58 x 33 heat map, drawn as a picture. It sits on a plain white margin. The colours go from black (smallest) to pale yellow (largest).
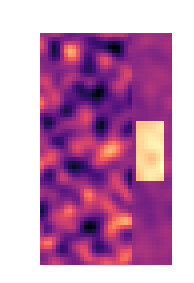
A vertical seam about 70% of the way across splits the table, and the right part is calmer. The ninth with the highest average is the middle right. The ninth with the lowest average is the top middle. In the middle right lies a patch that is higher than the rest. The texture is blotchy.
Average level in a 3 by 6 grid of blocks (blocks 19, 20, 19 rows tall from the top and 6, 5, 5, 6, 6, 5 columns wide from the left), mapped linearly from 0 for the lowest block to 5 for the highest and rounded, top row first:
2 2 0 1 2 2
1 1 2 2 5 5
2 2 2 3 2 2
